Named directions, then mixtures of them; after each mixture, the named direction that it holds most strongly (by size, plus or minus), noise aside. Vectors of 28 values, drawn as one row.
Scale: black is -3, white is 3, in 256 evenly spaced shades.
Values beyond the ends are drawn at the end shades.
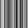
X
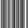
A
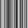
X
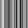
X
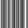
A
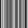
A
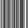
A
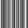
A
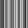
X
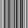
X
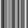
A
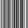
A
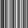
X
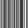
A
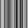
X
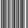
A
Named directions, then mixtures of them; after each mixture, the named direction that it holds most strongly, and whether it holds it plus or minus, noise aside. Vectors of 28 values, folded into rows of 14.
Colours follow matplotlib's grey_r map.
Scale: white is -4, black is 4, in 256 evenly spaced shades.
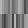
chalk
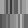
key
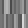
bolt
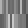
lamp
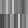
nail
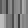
nail, minus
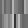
chalk, minus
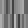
nail, minus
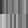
chalk, minus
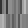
lamp, minus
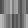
key, minus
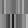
lamp, minus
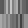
key, minus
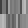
lamp, minus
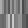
lamp, plus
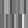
bolt, plus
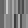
nail, plus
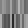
chalk, plus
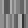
bolt, minus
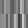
bolt, plus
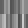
bolt, plus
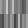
nail, plus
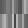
chalk, minus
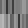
nail, minus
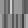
chalk, plus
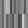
bolt, plus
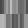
key, minus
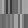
key, plus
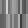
nail, plus
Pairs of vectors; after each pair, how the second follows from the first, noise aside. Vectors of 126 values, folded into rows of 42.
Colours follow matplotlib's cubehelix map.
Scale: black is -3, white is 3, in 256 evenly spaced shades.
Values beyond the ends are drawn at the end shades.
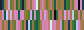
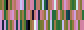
shuffled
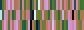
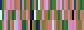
copied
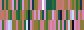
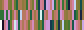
shuffled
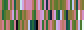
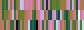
copied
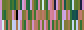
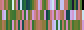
shuffled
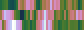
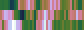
copied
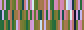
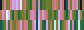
shuffled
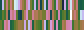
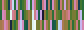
shuffled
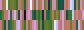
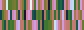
copied
